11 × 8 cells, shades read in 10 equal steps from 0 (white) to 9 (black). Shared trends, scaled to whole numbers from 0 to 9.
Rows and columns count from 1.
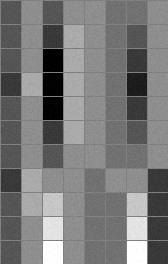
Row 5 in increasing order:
3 4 4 4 5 6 7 9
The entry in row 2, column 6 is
5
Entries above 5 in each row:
2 3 3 3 3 3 2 2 2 2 2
